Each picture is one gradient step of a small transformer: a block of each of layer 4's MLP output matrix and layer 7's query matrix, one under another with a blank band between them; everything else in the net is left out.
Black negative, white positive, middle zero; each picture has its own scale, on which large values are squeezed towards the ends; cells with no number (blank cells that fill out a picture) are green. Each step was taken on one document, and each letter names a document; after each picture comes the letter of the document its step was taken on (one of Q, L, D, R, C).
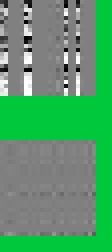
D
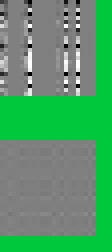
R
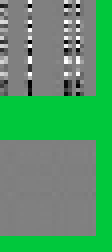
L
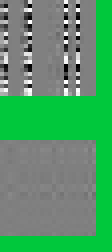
D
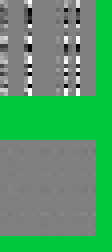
R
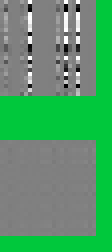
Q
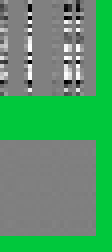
L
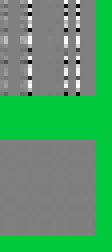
Q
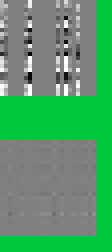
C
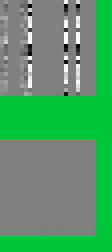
Q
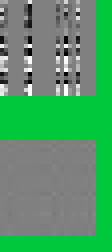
C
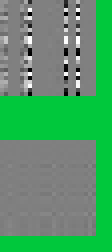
Q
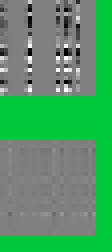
C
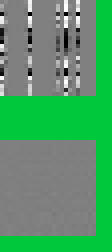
C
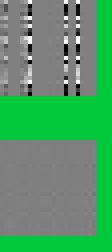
Q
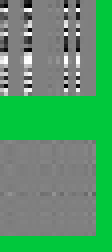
D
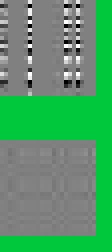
L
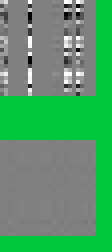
L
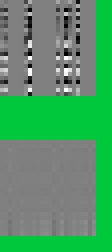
C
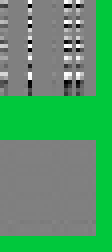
L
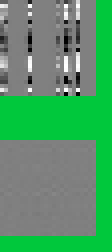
C
